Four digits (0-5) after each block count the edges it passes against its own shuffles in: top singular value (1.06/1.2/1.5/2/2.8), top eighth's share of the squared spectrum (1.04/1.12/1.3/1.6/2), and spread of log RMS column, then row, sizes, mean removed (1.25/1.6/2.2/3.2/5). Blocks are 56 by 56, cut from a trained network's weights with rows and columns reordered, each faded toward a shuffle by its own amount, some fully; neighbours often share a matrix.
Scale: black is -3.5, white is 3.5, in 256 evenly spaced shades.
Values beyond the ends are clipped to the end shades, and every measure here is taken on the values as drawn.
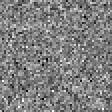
0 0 0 0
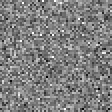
0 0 0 0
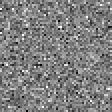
2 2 0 1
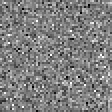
1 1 0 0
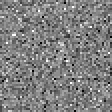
0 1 0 0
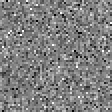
0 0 0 0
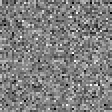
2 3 1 2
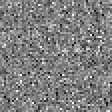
1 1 0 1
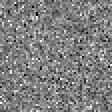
0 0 0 0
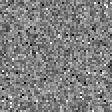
0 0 0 1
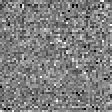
3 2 0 1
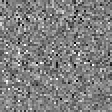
2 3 1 2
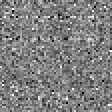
3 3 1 2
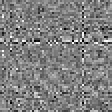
4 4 2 3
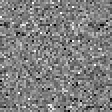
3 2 0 1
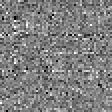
3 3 1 2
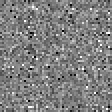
2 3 1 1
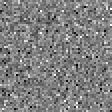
1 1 1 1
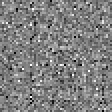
2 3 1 1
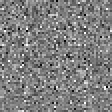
2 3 1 2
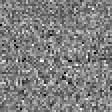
3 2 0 1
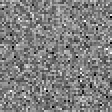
0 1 0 0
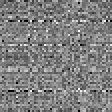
4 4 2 3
